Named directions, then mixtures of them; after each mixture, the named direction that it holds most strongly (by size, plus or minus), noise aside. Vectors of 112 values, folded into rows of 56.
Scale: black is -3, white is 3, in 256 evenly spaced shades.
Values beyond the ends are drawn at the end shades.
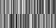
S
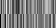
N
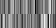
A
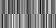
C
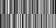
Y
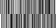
Y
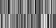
A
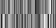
A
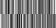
Y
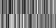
S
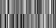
N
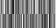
A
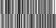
Y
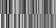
N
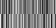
N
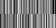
Y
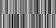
C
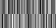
C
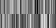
A
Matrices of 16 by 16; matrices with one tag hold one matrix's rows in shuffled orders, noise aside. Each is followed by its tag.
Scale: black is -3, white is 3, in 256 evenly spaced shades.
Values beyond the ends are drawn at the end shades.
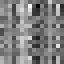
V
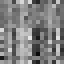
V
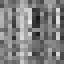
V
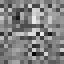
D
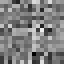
D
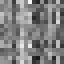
V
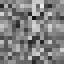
D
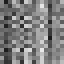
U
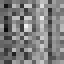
U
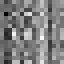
U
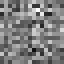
D
